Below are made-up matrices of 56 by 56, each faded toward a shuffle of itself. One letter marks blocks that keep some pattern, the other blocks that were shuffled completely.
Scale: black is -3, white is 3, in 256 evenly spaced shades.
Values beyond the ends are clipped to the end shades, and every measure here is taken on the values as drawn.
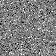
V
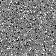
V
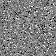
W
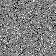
V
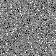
W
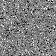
V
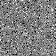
W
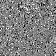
W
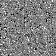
W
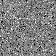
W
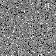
W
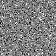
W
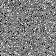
V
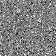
V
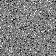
V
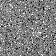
V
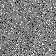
V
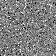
V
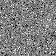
V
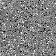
W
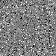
W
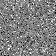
V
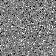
W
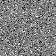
W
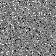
V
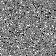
V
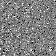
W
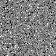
W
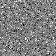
W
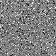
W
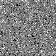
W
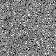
W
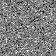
W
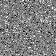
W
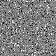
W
